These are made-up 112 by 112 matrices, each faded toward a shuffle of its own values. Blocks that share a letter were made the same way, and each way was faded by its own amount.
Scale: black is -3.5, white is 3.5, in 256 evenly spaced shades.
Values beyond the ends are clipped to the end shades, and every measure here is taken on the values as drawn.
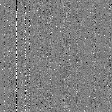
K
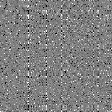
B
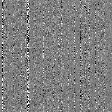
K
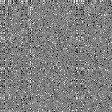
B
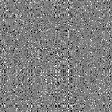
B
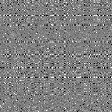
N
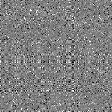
B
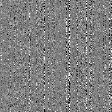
K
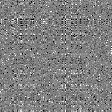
B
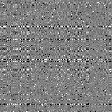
N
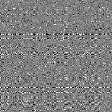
N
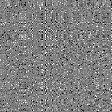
B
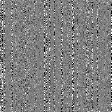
K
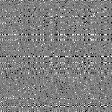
N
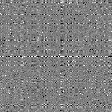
N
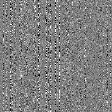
K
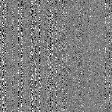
K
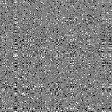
B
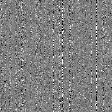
K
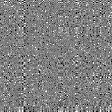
B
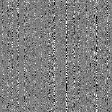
K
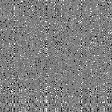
B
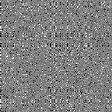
B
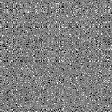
B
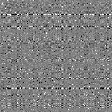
N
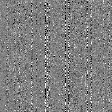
K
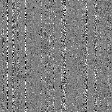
K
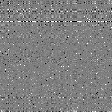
N
